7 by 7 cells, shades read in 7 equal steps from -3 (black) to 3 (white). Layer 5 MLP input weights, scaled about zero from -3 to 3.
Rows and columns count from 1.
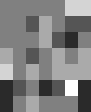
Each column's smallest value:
-2 -1 -1 -2 -1 -2 -2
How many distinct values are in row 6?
4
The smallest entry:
-2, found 6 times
